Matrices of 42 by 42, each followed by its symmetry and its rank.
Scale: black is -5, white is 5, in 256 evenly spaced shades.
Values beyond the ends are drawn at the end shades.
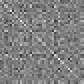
symmetric, rank five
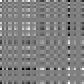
symmetric, rank one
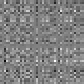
neither, rank three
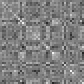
symmetric, rank five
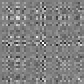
symmetric, rank three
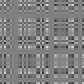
symmetric, rank one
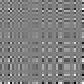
symmetric, rank one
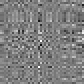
neither, rank three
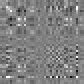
symmetric, rank three
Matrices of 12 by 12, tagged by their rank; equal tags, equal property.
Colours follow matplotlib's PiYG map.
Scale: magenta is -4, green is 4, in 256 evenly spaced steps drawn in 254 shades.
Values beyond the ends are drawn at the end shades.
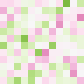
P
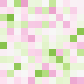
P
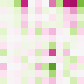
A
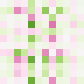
A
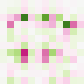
A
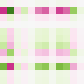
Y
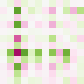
A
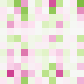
A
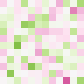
P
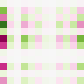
Y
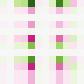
Y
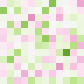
P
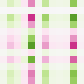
Y
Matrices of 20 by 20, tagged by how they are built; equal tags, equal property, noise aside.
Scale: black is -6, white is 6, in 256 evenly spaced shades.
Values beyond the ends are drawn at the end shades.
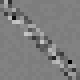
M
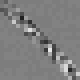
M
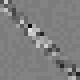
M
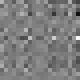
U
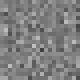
U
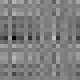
U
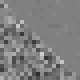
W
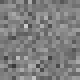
U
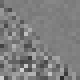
W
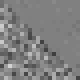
W
